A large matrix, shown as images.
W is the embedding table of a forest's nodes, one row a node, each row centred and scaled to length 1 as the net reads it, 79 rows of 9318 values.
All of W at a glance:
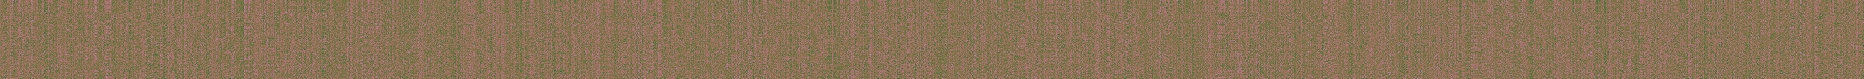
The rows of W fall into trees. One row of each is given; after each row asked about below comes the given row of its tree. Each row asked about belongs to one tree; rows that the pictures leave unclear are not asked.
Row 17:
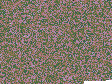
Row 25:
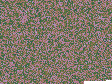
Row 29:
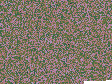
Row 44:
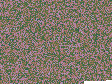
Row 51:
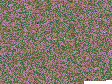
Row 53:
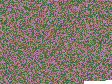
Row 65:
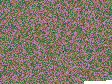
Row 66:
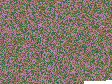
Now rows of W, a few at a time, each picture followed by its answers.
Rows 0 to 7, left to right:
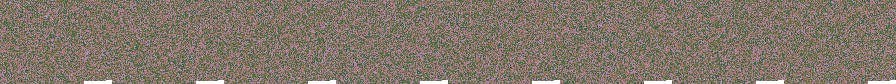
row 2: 53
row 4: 29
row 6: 53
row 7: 53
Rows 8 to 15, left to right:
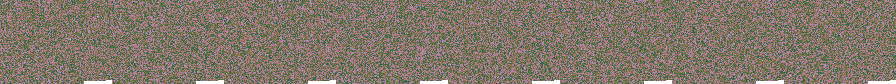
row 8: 53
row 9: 66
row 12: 29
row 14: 17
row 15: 65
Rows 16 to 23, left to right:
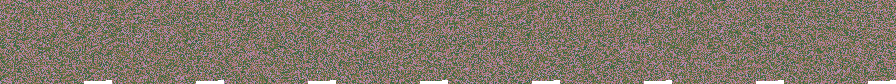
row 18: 66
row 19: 51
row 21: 53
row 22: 66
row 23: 29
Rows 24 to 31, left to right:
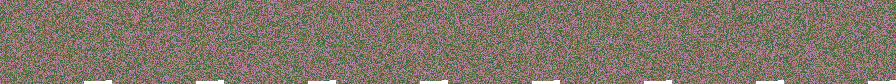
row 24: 17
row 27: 53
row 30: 53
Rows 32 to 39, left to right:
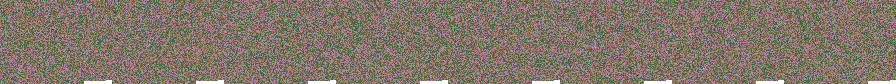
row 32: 53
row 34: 51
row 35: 66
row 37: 44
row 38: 25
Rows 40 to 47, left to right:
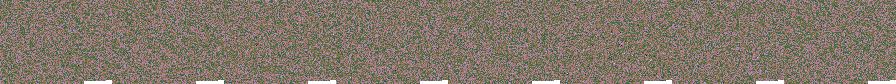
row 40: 17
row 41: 66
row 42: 51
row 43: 66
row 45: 51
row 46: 25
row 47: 66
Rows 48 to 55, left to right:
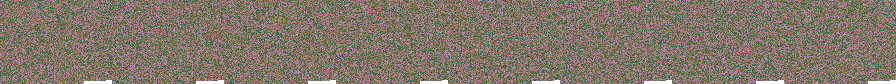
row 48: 65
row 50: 66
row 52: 51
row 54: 29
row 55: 25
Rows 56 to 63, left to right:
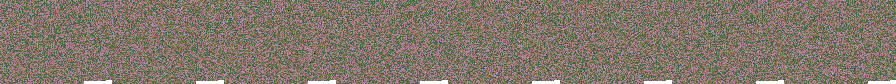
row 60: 44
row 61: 29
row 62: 53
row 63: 44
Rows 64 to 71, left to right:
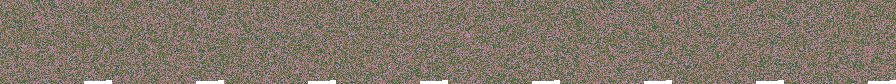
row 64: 66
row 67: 29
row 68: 44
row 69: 66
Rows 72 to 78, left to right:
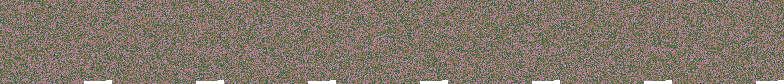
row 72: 29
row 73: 53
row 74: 66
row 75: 51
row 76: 53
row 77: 53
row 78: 66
